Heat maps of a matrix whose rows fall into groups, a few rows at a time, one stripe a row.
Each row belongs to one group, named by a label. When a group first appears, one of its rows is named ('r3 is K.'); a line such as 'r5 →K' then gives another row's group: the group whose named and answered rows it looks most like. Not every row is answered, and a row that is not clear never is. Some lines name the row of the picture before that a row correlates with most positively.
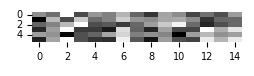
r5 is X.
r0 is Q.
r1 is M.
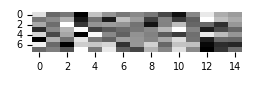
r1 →X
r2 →Q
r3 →M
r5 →M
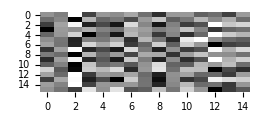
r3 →M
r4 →X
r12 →Q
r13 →X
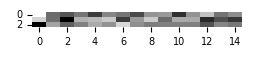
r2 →M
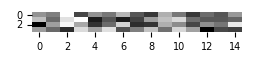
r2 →X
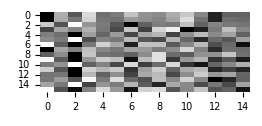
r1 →M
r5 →Q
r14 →Q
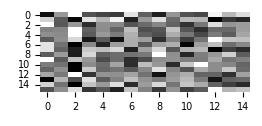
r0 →X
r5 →X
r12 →Q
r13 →M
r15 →X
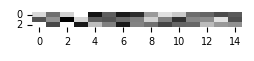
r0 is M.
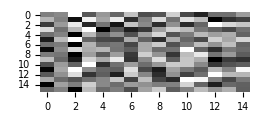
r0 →Q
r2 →X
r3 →M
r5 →X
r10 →M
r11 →X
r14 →M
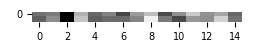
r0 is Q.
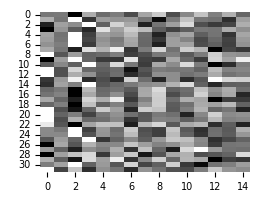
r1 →Q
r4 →Q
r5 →Q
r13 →X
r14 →M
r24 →Q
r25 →M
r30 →Q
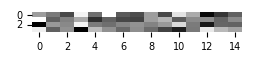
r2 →M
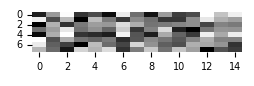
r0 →X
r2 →M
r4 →X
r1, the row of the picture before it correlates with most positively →3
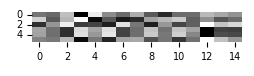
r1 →M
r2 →X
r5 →X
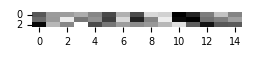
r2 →M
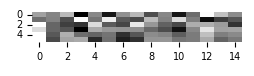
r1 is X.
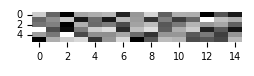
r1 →X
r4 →Q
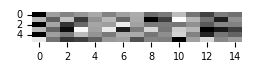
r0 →M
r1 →Q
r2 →M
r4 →M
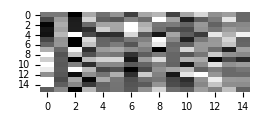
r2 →M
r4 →X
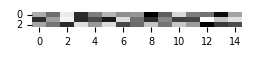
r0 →Q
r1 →X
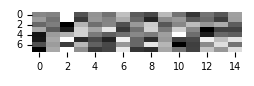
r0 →Q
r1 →Q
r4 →M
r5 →X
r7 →X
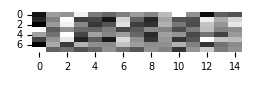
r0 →M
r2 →X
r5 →X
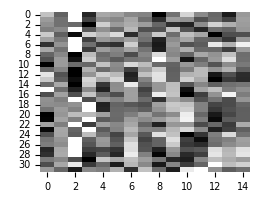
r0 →Q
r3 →Q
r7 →Q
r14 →M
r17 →Q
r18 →M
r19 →M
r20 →M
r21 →M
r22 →Q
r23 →M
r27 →X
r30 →X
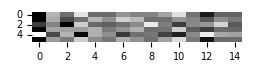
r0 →M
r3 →M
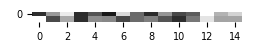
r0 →X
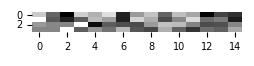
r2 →M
